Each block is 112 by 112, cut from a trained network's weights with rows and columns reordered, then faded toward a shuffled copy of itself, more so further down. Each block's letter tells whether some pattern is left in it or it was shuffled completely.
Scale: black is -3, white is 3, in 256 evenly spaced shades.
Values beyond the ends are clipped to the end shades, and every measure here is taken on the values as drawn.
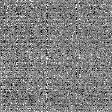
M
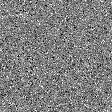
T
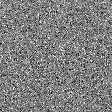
T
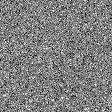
T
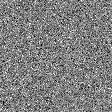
T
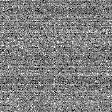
M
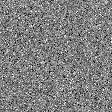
T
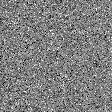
T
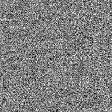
M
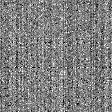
M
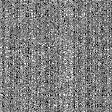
M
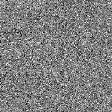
M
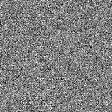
M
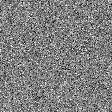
T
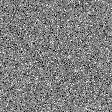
T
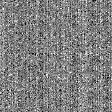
M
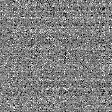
M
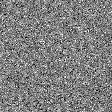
T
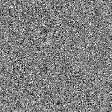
M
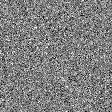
T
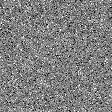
T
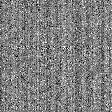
M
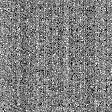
M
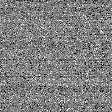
M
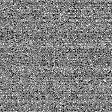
M
